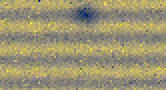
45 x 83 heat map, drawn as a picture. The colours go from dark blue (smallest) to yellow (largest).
Stripes running across repeat 4 times from top to bottom. The top middle is the ninth with the lowest average. No seam splits the table. A single dip lies in the top middle.
